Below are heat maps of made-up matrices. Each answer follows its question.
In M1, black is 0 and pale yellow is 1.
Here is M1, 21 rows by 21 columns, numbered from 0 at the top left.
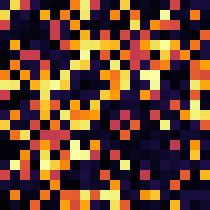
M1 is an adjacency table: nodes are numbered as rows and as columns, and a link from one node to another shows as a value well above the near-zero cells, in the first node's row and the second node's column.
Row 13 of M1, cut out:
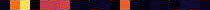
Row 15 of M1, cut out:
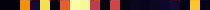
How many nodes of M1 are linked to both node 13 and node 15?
3
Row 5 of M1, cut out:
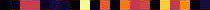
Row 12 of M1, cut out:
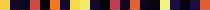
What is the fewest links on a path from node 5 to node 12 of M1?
1
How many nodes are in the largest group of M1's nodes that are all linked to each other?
6
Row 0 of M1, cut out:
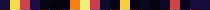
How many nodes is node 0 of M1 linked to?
7
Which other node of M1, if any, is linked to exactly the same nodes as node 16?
node 13
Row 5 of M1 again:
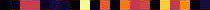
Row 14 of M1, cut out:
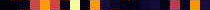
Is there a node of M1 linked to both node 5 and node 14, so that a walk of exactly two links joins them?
yes
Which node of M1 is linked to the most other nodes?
node 4
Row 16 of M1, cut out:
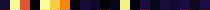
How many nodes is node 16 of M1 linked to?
6
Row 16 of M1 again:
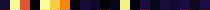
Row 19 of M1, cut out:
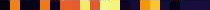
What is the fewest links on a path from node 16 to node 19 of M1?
2
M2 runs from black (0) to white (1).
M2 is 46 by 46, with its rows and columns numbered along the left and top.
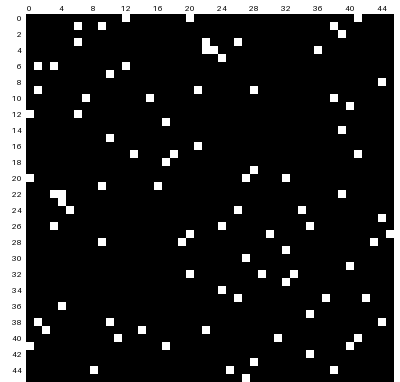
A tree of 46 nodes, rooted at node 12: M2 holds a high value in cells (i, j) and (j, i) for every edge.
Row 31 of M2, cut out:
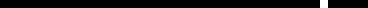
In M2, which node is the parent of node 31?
40
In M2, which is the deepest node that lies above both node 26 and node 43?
6
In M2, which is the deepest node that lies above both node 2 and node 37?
3
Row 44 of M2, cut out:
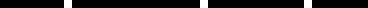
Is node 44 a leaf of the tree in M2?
no
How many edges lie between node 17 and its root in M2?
3
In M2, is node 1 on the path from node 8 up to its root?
yes
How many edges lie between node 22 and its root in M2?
3
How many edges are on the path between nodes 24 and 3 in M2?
2
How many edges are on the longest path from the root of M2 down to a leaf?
5
